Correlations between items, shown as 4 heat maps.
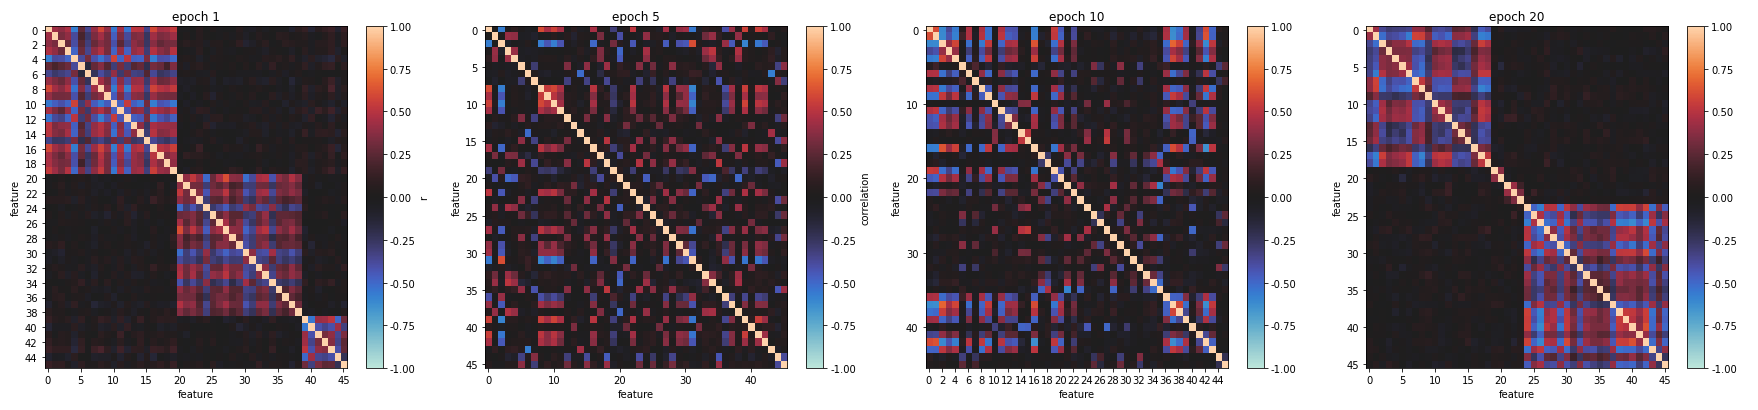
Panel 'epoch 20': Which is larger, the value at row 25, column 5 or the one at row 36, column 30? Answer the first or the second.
the second
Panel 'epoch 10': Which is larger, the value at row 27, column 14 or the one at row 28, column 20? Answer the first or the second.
the first
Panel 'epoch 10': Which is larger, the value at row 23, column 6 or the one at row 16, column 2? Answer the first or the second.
the second
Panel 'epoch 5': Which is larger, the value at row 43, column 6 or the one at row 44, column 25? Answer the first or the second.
the second
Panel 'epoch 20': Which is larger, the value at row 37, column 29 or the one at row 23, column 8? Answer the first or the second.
the first
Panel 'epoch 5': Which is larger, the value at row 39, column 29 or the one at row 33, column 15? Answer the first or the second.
the first
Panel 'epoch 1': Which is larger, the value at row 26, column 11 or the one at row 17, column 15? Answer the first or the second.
the first
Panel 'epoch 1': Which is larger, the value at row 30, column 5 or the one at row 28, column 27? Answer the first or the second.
the second
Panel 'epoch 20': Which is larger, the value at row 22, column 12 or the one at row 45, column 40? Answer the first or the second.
the first
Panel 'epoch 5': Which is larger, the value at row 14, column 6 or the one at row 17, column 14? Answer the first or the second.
the second
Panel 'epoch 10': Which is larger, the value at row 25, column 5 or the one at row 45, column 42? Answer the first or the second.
the first
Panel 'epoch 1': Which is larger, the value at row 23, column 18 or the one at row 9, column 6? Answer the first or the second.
the first
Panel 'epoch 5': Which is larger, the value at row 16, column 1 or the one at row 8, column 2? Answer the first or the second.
the first
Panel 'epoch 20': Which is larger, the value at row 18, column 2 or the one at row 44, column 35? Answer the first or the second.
the first
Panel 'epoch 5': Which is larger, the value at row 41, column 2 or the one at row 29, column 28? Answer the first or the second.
the second
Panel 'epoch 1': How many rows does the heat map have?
46
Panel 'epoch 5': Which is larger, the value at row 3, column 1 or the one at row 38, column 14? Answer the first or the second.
the first
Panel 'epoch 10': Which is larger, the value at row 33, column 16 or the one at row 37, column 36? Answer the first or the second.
the first
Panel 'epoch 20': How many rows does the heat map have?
46
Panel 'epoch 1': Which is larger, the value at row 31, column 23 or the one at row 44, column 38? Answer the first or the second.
the second
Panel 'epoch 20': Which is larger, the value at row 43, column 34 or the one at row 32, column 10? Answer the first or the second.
the second
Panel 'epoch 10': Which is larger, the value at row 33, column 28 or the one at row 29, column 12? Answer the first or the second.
the first
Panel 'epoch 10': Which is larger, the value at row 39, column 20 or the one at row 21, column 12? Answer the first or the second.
the second
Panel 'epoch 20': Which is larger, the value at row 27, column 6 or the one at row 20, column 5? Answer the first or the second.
the first
